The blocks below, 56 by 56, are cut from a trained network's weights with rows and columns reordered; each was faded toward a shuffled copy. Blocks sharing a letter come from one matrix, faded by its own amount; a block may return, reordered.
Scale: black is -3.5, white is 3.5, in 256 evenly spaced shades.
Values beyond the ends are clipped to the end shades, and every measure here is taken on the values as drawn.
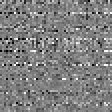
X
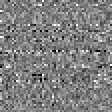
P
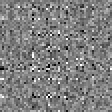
P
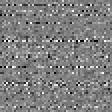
X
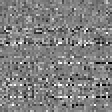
X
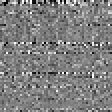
X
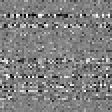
X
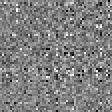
P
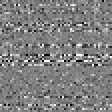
X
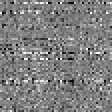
X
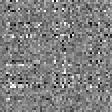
P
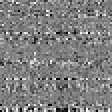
X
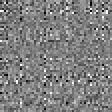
P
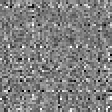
P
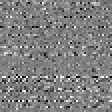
X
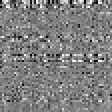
X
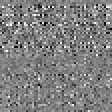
X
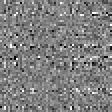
P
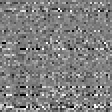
X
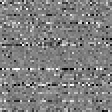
X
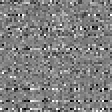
X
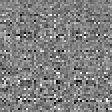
P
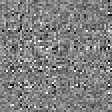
P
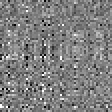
P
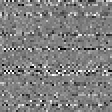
X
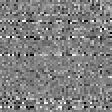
X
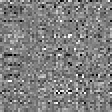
P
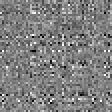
P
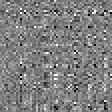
P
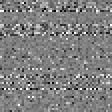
X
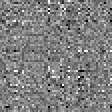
P
